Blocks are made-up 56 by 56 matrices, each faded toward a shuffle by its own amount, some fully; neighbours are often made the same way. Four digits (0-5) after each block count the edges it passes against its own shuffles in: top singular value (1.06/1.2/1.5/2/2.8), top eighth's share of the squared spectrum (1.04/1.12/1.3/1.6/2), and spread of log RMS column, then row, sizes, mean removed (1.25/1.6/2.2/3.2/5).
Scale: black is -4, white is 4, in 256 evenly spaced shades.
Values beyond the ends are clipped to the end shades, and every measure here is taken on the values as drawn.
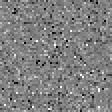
2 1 0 0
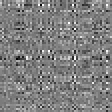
5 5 3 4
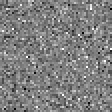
2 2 0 0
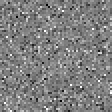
1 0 0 0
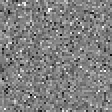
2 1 0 0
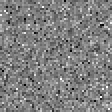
0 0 0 0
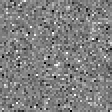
1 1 0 0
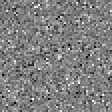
1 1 0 0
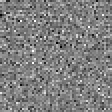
3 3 0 2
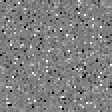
0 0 0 0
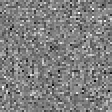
3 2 0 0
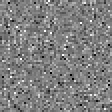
2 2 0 0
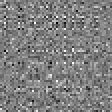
4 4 2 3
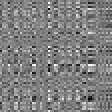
5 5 4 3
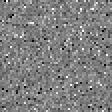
0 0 0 0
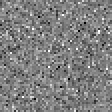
0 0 0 0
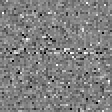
2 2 0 2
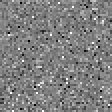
0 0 0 0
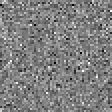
2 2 0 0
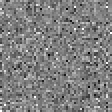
3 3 2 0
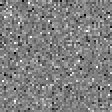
2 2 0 0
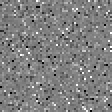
0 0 0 0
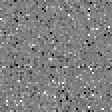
2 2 0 0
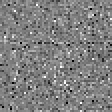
3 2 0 0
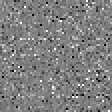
3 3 1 1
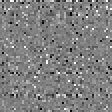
4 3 2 2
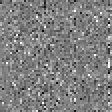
2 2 2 0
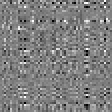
5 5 3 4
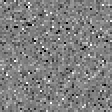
1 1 0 0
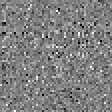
3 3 1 2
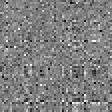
4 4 2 2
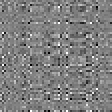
5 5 3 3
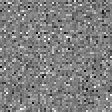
4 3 1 1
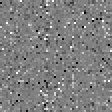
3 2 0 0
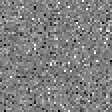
3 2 0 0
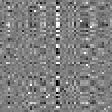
5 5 3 3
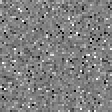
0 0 0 0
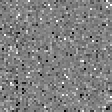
1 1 0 0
